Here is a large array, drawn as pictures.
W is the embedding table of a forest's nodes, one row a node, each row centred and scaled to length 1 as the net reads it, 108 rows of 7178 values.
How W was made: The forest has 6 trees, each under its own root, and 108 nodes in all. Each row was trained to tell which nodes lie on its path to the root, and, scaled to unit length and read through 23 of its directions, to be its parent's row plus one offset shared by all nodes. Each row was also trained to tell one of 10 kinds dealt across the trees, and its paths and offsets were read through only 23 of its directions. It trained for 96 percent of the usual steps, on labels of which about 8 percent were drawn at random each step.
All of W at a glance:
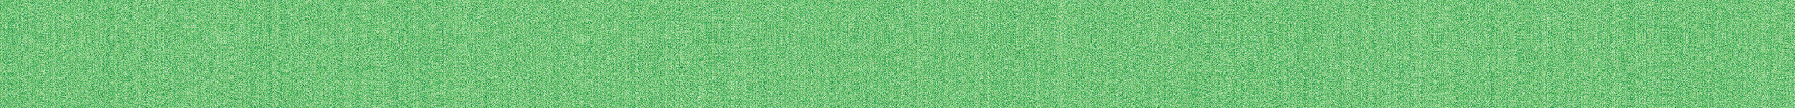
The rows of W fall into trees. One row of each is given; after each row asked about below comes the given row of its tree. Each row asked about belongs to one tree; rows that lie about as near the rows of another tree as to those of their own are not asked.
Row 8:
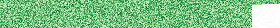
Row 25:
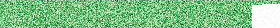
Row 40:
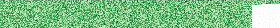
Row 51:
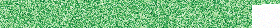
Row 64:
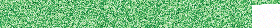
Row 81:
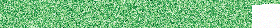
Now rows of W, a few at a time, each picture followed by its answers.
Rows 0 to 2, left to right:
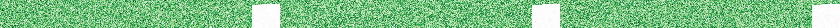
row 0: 81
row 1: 25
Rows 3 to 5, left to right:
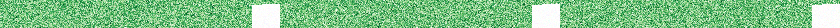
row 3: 40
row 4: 81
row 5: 8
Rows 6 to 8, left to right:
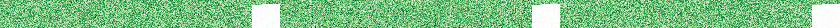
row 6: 40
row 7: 81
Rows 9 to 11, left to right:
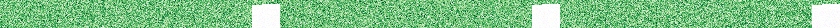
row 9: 64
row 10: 64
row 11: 25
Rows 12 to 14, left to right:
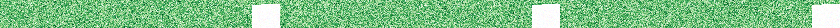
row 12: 40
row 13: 64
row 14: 8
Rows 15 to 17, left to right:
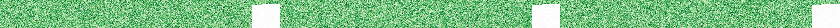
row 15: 40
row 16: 25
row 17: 8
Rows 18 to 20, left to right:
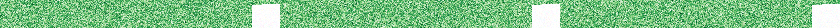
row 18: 8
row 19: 81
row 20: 64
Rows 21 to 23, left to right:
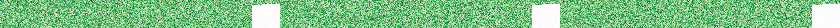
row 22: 51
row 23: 51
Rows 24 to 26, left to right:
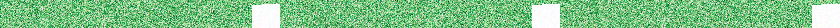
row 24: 81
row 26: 81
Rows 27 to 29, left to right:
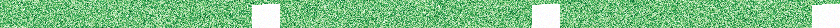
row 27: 25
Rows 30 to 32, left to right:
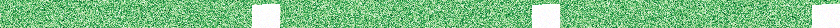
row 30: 8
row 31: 25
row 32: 51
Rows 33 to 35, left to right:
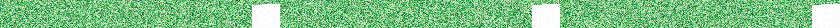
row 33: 81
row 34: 40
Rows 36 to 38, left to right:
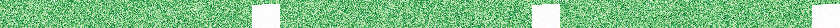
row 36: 40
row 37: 40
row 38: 40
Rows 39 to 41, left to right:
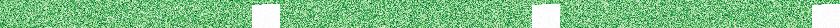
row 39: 64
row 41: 64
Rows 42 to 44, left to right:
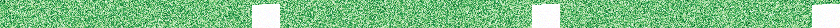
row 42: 40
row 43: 51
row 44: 8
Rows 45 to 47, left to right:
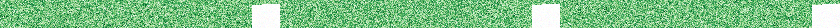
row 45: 25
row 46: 51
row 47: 51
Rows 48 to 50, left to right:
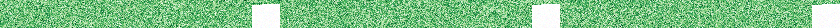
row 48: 64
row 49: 81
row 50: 81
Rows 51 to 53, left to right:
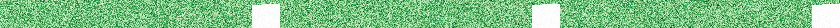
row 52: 8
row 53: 40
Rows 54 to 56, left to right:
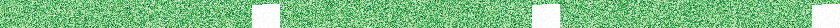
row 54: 25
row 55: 8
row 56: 40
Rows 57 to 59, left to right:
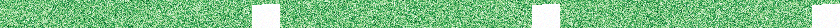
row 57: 40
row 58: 51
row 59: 51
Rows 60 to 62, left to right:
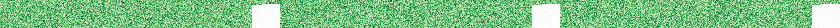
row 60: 64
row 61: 81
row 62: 81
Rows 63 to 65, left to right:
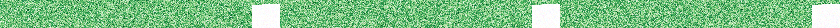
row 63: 40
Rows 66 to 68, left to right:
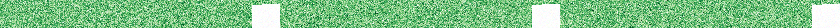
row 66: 25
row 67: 64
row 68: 51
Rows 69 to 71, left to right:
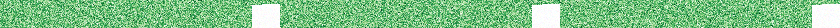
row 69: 64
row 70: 64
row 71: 64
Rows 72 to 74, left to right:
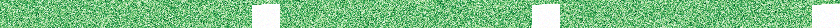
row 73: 81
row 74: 81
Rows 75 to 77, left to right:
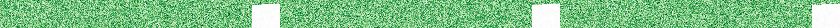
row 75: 40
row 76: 8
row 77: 51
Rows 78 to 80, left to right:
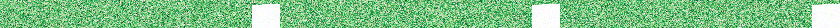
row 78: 64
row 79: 25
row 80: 40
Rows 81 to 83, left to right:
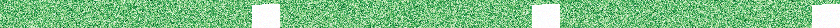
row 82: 40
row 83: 81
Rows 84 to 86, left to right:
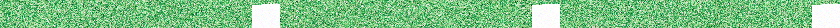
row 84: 81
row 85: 64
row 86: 81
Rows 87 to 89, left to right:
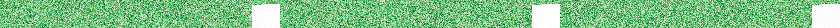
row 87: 40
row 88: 81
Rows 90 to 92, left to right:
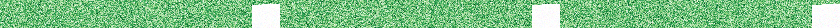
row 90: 25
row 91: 8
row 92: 51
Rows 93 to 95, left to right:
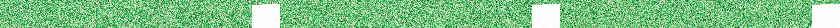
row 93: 25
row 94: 25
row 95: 81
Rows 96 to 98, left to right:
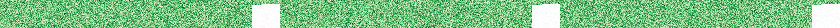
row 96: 40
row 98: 81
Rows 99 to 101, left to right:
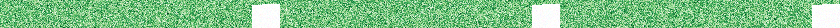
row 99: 81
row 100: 51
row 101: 40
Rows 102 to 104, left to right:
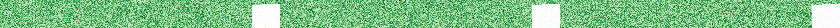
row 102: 8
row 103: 40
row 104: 25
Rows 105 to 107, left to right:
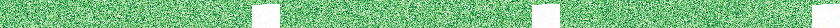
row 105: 81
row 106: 81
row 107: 51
